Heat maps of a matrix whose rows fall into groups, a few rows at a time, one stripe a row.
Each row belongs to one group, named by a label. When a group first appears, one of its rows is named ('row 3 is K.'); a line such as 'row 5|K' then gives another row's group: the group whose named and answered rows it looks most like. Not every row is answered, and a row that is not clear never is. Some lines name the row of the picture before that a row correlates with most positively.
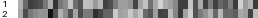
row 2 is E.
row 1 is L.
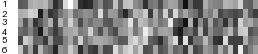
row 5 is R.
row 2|R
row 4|L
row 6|E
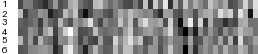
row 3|L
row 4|L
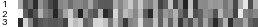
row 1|E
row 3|R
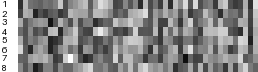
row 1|R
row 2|R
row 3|E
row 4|R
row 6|E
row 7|E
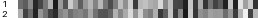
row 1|L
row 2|E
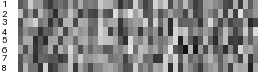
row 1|R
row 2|E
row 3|R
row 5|R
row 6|L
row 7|R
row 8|R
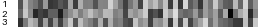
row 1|R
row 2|R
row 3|R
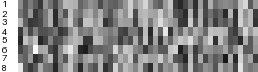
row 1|L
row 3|L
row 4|R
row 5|R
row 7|L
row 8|E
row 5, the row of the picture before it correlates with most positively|3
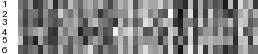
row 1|L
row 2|L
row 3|L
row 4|E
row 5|E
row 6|L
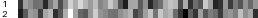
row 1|R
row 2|L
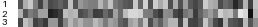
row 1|R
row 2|E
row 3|R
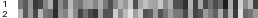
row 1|L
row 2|E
